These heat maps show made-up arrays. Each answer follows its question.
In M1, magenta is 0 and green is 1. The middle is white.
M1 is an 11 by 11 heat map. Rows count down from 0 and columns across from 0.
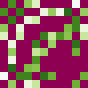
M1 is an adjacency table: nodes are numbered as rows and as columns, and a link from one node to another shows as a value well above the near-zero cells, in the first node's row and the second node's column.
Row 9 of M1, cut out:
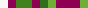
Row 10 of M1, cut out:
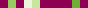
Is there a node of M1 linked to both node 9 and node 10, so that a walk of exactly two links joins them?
yes
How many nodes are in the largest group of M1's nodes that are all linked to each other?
3
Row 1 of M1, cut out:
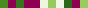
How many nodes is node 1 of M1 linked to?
7
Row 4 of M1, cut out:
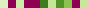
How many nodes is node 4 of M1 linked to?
7
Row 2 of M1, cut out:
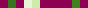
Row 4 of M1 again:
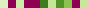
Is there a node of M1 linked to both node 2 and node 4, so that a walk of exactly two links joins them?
no
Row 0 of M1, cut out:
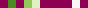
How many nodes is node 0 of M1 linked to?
4
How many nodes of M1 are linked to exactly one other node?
0
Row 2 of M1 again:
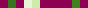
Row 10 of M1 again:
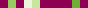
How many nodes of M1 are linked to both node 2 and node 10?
4
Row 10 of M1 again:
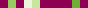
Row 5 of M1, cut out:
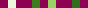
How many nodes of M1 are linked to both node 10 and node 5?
3
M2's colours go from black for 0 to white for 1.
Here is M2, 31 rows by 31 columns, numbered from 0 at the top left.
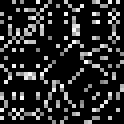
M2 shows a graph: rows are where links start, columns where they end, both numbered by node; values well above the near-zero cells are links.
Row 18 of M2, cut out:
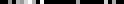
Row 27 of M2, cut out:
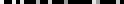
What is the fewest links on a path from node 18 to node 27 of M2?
2
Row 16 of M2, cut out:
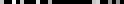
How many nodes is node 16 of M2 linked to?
9
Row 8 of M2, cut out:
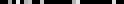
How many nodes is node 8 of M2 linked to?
8
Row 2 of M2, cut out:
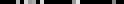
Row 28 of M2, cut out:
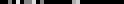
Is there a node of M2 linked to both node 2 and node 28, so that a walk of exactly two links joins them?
yes
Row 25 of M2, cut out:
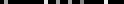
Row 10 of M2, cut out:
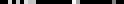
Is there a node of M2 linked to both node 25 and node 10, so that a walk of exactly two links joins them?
no
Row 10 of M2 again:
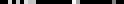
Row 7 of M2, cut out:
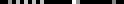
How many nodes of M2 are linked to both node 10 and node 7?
7
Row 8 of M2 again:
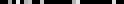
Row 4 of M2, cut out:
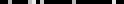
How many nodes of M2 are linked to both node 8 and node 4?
5
